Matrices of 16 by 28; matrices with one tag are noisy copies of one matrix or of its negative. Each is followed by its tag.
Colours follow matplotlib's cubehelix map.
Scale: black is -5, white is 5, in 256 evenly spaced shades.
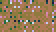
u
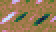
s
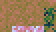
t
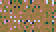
u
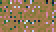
u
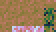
t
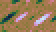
s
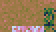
t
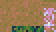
t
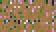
u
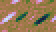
s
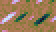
s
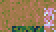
t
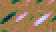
s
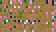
u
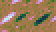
s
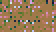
u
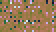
u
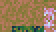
t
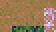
t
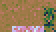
t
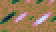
s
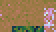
t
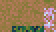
t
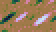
s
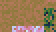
t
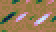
s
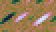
s
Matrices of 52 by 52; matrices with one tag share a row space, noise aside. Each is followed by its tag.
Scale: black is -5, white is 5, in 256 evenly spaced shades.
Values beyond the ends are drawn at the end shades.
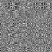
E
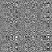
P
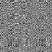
E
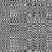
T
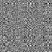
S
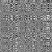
P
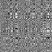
P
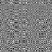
E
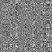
P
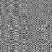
E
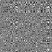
P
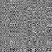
T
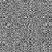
S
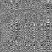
P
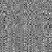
S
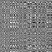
T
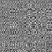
T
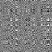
P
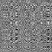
P
